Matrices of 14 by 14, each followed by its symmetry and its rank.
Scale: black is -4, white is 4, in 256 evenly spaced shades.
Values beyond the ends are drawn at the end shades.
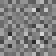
antisymmetric, rank two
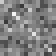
symmetric, full rank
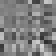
antisymmetric, rank two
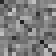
symmetric, full rank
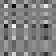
neither, rank one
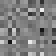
antisymmetric, rank two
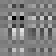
neither, rank one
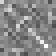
symmetric, full rank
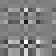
neither, rank one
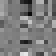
neither, rank two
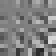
antisymmetric, rank two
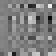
neither, rank two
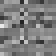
neither, rank two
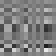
neither, rank one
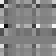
neither, rank one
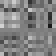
neither, rank two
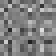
antisymmetric, rank two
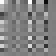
neither, rank one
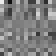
neither, rank two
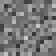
symmetric, full rank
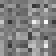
neither, rank two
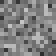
symmetric, full rank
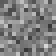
symmetric, full rank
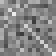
symmetric, full rank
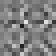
antisymmetric, rank two
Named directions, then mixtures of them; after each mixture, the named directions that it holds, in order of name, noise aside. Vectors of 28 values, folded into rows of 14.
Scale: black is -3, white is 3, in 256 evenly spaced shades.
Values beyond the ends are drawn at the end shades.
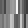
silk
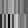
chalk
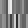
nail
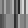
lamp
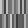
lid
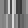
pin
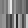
nail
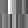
nail, pin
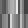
chalk, silk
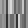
lamp, nail
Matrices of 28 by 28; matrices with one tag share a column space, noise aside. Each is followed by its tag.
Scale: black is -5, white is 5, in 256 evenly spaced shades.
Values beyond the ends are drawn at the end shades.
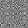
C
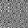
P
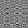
C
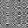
C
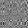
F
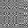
C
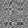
F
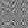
F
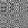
P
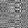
P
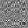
F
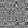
F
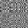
P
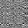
C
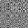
P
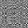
C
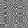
C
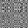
P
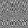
F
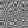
F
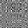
P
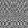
F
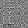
C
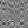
F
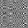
C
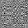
C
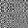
P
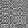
C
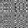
P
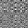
P
